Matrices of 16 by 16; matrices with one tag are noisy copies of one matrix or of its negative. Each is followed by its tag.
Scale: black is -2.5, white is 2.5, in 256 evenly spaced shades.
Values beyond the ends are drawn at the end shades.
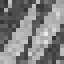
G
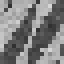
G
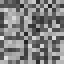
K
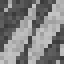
G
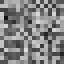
K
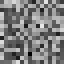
K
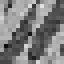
G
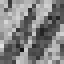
G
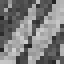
G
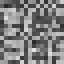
K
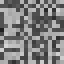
K
